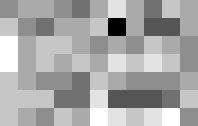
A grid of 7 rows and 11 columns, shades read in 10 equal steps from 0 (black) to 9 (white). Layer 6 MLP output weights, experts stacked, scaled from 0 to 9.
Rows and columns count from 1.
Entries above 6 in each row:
2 2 4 7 2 5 7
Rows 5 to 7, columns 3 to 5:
5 5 4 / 7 4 4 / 5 7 6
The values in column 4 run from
4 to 7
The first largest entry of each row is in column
7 1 1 1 1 6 6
